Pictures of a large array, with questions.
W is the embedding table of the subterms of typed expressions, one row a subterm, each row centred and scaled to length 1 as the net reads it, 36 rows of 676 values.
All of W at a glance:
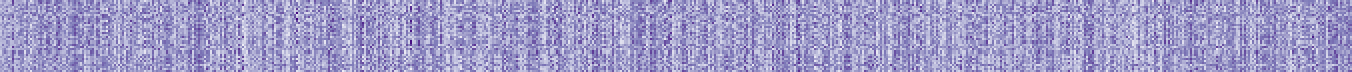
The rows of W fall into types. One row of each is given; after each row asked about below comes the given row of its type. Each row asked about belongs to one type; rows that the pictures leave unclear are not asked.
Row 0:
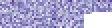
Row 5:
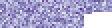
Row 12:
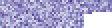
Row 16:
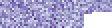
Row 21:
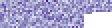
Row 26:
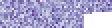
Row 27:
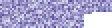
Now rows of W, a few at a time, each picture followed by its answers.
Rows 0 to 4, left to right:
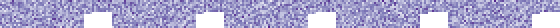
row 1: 0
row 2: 27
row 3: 21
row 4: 27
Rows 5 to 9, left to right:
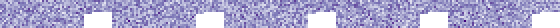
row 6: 27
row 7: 12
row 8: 16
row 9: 16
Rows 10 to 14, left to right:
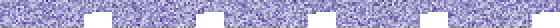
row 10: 27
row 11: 16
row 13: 0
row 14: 12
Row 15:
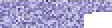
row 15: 27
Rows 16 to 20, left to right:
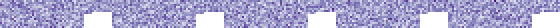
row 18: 21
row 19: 0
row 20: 21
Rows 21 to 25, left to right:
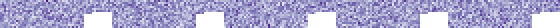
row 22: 16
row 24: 0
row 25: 26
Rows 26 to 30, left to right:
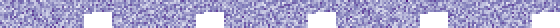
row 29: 5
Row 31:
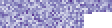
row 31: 12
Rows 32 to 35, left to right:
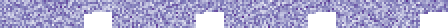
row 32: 16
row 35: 12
